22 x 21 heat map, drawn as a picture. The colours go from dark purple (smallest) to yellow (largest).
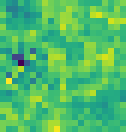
On average the colour sits 70% of the way up the scale. An odd patch, rougher than its surroundings, sits in the middle left. The middle left is the roughest part.
